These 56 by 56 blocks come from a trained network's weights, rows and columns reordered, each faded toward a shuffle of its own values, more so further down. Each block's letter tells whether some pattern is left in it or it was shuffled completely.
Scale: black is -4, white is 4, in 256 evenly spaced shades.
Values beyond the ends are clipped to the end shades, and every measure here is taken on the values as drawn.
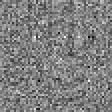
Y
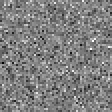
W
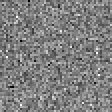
W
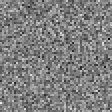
W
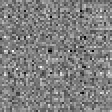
Y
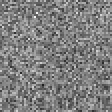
Y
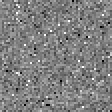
W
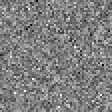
W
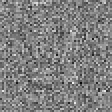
Y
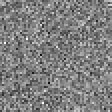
W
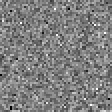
W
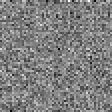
Y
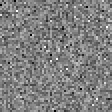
W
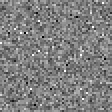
W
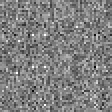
Y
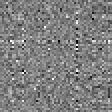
Y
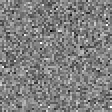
W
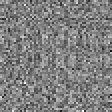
Y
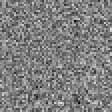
Y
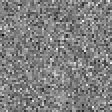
W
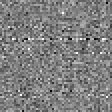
Y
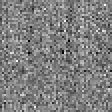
Y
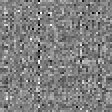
Y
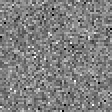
W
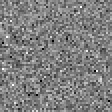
W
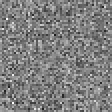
Y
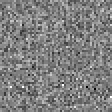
Y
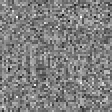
Y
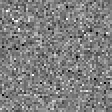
W
